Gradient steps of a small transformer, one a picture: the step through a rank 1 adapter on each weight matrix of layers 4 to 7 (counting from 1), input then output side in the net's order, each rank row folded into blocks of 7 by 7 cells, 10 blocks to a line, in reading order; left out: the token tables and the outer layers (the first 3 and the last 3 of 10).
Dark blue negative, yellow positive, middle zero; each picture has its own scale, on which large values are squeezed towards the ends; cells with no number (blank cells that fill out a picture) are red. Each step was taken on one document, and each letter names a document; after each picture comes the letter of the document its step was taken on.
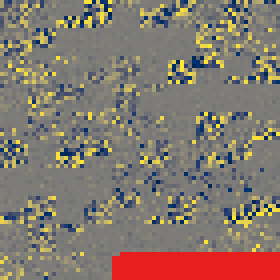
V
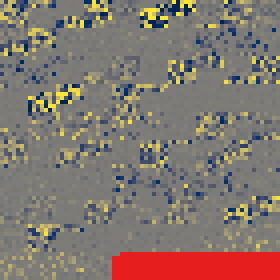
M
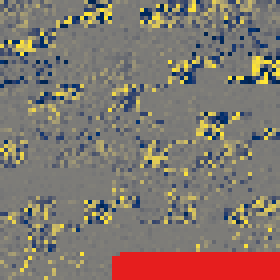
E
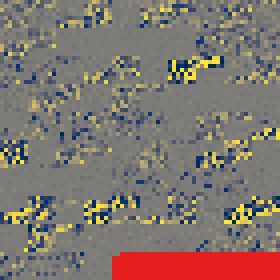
V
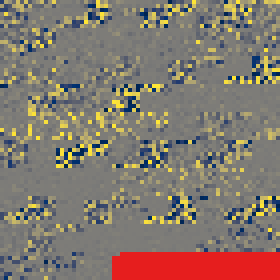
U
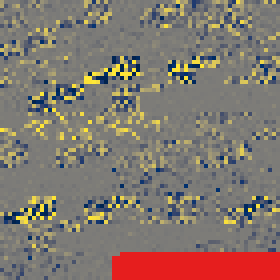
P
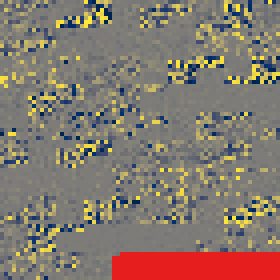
U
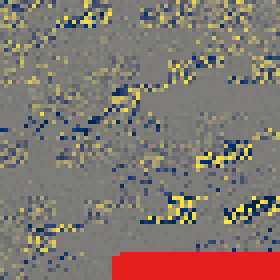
P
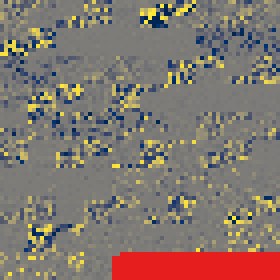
V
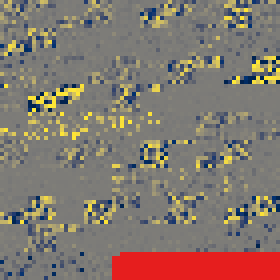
M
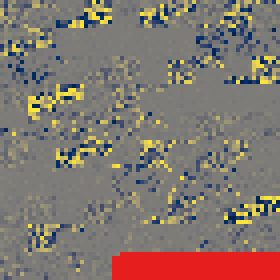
V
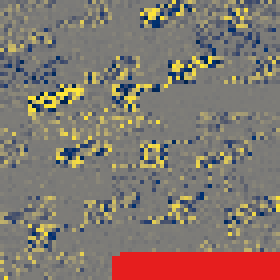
M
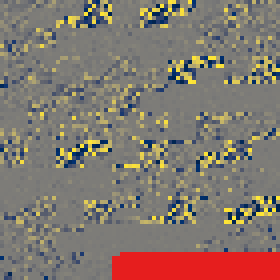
U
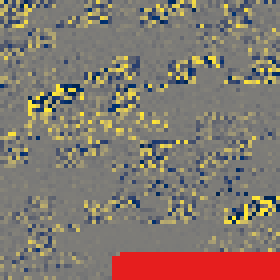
U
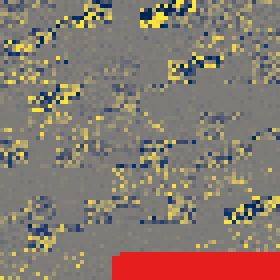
E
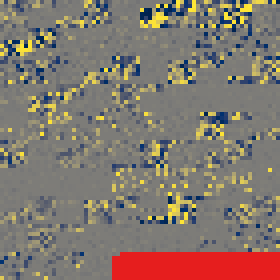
E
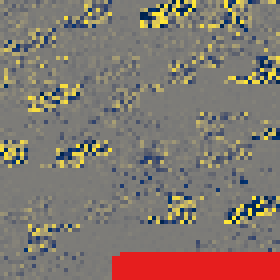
P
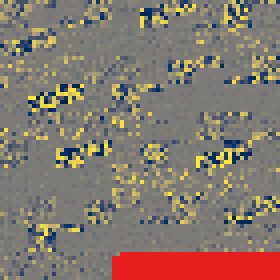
M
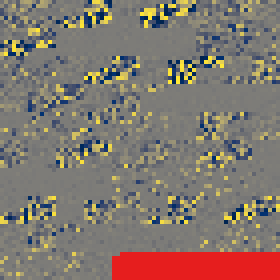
V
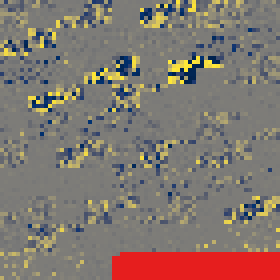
E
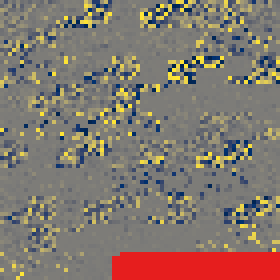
P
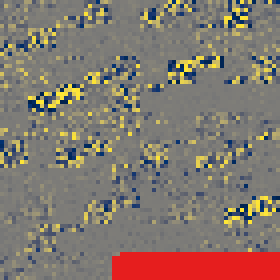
M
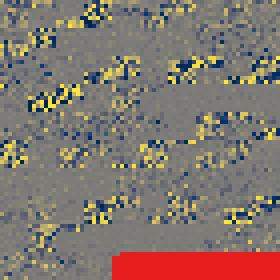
M
